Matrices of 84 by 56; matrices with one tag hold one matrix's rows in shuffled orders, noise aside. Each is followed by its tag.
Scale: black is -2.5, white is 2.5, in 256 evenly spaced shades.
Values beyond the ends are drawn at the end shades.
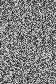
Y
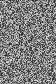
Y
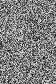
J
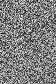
J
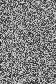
J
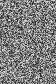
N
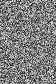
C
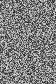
Y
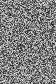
Y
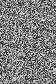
J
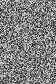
N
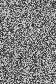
N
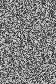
Y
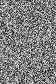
Y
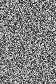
Y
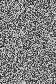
J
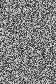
Y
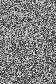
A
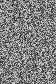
Y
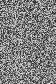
J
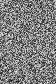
Y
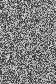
C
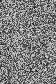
J
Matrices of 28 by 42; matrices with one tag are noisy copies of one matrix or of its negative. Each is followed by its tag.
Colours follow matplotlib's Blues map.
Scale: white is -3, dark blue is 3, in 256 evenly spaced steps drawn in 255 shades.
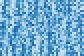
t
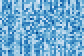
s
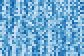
t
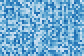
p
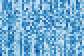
s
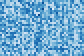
p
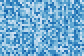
p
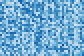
p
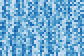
t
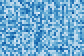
p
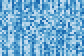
s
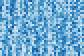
t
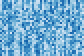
s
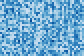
p
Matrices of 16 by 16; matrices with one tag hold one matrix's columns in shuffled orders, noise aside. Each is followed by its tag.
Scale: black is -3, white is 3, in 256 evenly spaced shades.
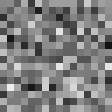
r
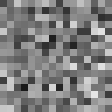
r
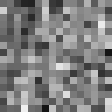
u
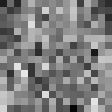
u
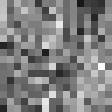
u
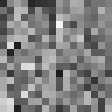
u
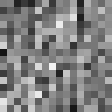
u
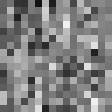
u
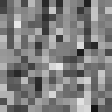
u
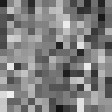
u
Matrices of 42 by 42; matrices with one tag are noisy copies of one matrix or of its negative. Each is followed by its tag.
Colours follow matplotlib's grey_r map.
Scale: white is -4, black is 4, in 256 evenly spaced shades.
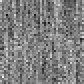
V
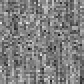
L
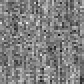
L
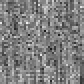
L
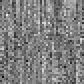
V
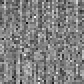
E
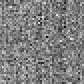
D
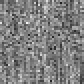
L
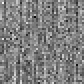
E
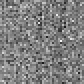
D
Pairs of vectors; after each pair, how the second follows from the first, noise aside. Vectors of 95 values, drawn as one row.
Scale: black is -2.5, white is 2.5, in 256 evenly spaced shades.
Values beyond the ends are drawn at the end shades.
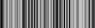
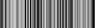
reversed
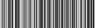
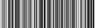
copied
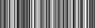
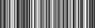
copied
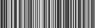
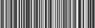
reversed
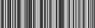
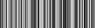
reversed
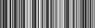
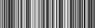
reversed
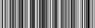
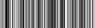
reversed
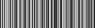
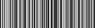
copied
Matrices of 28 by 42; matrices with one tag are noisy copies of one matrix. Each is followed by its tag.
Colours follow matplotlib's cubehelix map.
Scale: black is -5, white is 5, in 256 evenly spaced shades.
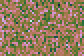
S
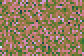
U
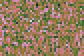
S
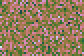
U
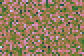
U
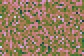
U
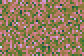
U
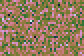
S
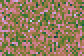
S
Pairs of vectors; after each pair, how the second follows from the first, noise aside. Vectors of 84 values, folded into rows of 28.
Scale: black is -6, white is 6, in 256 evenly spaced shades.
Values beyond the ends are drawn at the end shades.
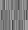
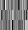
scaled up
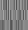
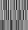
scaled up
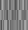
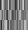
scaled up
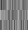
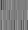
partly zeroed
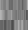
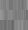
shrunk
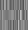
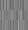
shrunk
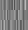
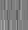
partly zeroed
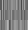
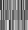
scaled up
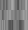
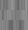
shrunk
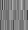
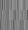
shrunk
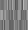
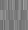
shrunk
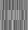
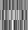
scaled up
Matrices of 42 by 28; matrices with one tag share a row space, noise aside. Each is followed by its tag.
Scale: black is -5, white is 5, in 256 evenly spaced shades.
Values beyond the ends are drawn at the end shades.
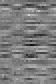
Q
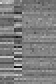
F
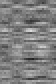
Q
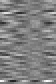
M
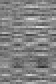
Q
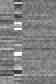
F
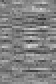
Q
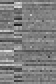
F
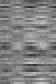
Q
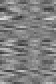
M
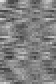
M
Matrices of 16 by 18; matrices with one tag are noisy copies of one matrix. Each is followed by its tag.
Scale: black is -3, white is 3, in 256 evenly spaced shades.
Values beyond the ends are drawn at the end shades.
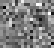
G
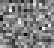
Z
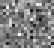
G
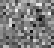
G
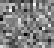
Z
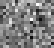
G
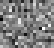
Z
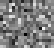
Z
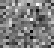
G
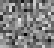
Z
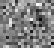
G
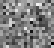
G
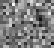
G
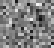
G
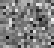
G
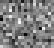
Z
